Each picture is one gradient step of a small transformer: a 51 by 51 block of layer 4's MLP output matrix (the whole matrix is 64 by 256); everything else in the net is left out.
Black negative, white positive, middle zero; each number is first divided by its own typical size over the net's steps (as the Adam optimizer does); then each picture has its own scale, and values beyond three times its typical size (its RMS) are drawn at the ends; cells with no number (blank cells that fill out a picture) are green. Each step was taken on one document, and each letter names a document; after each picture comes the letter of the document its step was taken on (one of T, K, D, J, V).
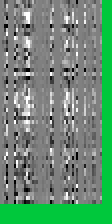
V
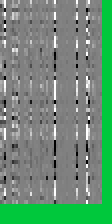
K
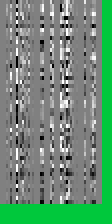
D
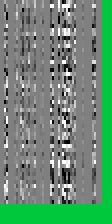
D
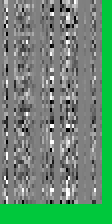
V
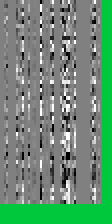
D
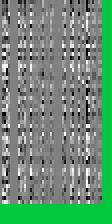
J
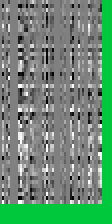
J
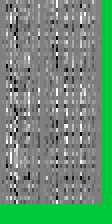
V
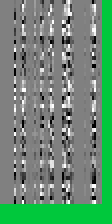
D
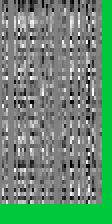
J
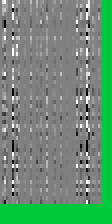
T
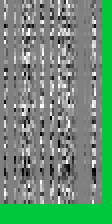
D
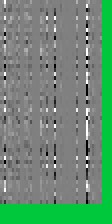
K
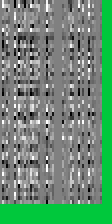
J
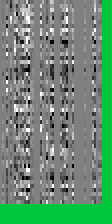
V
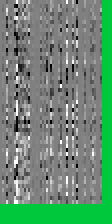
V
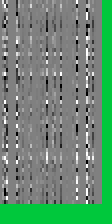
T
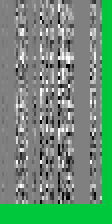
D
